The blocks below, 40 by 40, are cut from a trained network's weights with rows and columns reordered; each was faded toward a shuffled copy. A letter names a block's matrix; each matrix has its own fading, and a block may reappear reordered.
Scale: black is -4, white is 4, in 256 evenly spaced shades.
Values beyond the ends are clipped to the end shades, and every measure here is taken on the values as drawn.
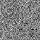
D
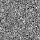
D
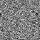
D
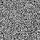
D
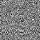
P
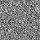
P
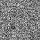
D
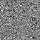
P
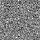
D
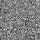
P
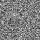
D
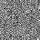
D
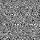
P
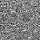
P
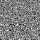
P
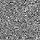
P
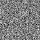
D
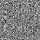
P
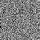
D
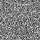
D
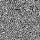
D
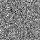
D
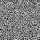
P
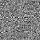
P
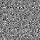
P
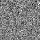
D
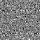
P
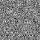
P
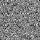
P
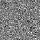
P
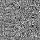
D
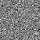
P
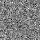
D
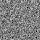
D
